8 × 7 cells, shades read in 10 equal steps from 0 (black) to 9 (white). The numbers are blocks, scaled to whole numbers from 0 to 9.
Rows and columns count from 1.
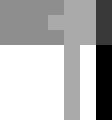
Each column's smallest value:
5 5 5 5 6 6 0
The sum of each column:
60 60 60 61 48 63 6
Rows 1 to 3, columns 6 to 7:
6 2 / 6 2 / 6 2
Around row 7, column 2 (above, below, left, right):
9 9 9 9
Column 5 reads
6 6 6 6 6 6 6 6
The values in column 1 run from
5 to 9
